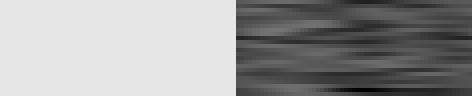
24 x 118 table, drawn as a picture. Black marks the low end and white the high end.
The table splits into one row of 2 panels. Panel 1,1: very high, flat. Panel 1,2: low, streaked across.
